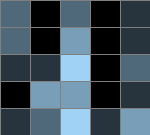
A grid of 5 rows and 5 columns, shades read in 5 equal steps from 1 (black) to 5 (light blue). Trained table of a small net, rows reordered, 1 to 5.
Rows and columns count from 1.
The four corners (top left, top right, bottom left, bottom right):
3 2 2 4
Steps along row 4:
up same down up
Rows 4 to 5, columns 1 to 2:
1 4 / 2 3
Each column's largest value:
3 4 5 2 4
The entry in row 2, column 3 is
4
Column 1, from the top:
3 3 2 1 2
